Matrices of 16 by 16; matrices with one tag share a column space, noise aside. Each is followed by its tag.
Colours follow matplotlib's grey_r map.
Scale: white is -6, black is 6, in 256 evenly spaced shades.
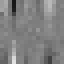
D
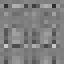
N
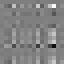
N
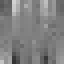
D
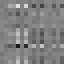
N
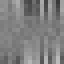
D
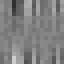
D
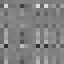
N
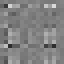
N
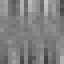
D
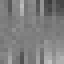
D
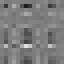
N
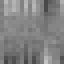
D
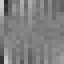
D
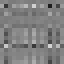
N
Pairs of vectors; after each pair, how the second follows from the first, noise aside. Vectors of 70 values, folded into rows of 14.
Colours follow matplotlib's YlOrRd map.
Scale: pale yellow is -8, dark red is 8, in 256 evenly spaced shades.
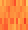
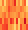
scaled up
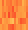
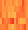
negated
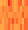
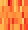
scaled up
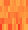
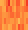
reversed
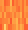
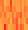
negated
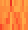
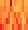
scaled up
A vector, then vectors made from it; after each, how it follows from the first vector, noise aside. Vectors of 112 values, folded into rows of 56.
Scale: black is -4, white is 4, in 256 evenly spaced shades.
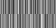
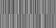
shrunk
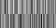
sign-scrambled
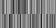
sign-scrambled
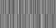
shrunk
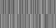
shrunk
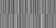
shrunk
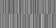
shrunk
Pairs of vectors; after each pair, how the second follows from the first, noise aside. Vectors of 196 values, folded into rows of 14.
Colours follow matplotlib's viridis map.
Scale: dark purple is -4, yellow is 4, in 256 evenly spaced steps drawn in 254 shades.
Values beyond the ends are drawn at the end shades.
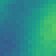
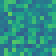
shuffled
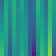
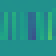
partly zeroed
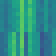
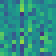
sign-scrambled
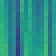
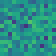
shuffled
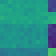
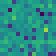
shuffled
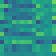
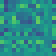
sign-scrambled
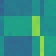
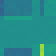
partly zeroed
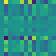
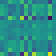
reversed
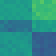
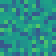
shuffled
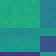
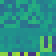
sign-scrambled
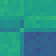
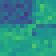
reversed
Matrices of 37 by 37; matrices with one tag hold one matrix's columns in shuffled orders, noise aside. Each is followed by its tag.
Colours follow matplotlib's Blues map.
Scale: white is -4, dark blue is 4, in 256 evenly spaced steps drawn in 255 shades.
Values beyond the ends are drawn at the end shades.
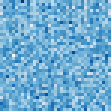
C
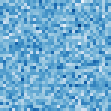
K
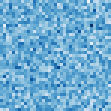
K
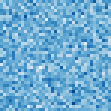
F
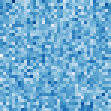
C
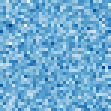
K
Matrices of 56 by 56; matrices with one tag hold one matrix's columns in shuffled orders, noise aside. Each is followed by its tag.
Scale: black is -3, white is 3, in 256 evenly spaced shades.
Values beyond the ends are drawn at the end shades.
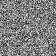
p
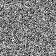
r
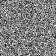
p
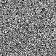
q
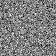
p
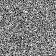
r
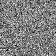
q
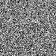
q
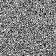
q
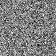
p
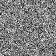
q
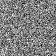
p
